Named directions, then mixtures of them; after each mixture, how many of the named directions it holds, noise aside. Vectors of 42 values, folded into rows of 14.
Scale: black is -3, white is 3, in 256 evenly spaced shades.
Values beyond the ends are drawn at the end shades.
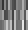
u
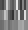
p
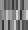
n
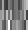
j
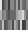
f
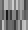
two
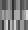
three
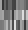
three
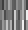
one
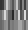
one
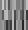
one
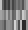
three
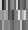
two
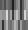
three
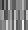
one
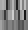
one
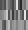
two
